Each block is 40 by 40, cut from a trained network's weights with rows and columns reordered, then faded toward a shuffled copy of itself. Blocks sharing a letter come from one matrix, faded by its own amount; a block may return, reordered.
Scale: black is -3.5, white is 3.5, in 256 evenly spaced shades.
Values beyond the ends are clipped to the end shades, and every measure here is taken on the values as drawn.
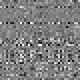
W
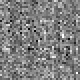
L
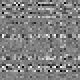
W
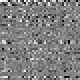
W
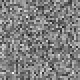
L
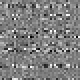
W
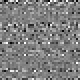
W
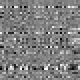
W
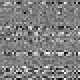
W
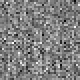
L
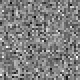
L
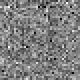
L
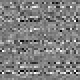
W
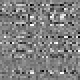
W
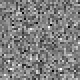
L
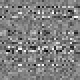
W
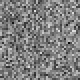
L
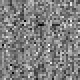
L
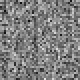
L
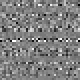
W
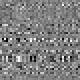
W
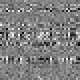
W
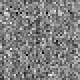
L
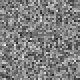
L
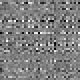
W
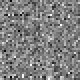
L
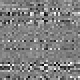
W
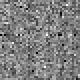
L
